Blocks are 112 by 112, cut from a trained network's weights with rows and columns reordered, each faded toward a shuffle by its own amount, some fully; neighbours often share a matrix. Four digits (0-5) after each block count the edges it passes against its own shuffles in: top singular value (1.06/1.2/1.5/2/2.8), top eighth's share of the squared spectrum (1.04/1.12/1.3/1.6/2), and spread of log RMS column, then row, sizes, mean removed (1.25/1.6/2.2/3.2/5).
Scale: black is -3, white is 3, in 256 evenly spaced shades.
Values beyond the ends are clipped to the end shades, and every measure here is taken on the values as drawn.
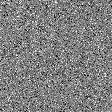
1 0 0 0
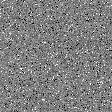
0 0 0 0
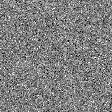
2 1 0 0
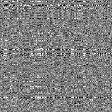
4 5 1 4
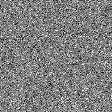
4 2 0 2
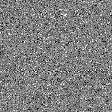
3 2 0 2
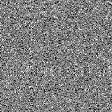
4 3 1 2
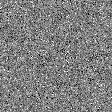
1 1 0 0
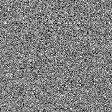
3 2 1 1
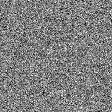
3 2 1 0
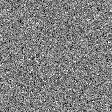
2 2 0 0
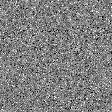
2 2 0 1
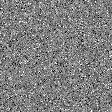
0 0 0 0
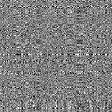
4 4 2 3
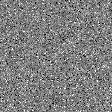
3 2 0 1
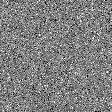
1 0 0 0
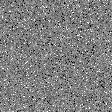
0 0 0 0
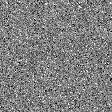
2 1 0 0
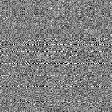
4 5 1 3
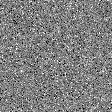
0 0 0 0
